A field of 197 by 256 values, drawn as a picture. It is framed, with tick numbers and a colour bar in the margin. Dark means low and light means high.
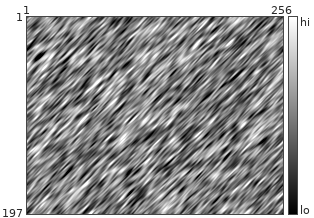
No row or column stands out. The histogram is bell-shaped. On average the colour sits 50% of the way up the scale. The halves do not mirror each other. There is no seam. The grain runs diagonally up to the right. There is no overall slope.
